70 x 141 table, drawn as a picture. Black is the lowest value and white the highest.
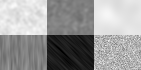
It is made of 2 by 3 panels. Panel 1,1: very high, blotchy, faint in contrast. Panel 1,2: middling, blotchy, faint in contrast. Panel 1,3: very high, smooth, faint in contrast. Panel 2,1: middling, streaked downward, faint in contrast. Panel 2,2: very low, slanting down to the right, faint in contrast. Panel 2,3: high, fine-grained.
